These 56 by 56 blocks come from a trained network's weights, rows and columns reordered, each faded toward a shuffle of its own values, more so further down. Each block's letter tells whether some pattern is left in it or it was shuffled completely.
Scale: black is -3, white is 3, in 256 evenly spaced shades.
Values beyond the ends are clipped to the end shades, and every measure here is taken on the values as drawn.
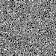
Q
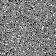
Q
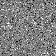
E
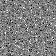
Q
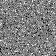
Q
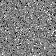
Q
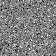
Q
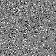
E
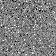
Q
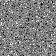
Q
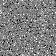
Q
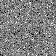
Q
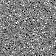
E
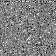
E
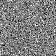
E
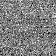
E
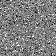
Q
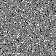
Q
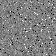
Q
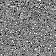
E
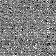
E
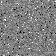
Q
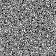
Q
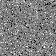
Q
